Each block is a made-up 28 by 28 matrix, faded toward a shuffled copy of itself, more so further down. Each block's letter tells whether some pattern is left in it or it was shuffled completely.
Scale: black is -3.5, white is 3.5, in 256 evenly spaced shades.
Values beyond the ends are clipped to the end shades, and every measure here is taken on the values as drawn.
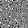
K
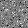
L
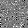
K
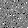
L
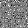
K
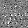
K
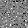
K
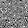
K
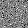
L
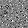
L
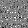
K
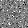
L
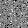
L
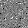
K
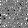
K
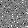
L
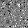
K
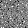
L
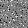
L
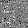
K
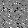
K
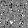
K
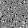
K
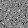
L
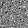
L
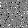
L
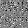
K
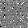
K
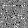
K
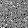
K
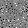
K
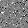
L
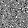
L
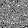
L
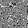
K
